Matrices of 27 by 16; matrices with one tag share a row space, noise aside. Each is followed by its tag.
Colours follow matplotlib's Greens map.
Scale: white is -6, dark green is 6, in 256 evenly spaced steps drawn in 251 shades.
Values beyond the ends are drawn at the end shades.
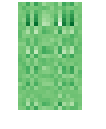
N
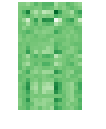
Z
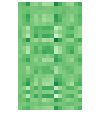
Z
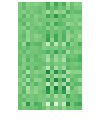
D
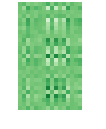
D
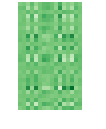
N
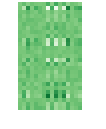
D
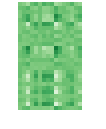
Z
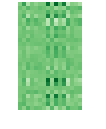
D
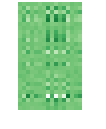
D
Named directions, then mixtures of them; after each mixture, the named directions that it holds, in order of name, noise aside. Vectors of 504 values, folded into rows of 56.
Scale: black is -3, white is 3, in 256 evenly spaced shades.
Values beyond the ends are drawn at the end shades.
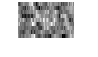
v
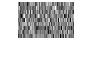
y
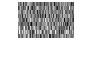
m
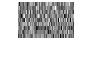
y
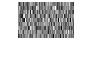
m, y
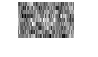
m, v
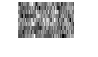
v, y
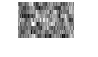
v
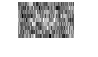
m, v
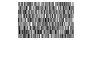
m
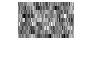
v, y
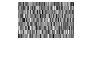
m, y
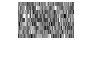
v, y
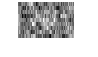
m, v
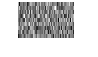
y
